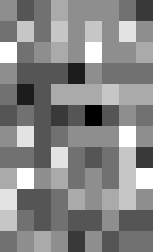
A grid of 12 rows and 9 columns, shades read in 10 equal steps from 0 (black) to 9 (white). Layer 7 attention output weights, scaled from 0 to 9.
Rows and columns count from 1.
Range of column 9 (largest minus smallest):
7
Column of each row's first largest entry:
4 8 1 1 7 8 8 4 2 1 1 3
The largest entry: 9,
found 5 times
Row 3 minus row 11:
2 0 2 2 2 6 0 2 3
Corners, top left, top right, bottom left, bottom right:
5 2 4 4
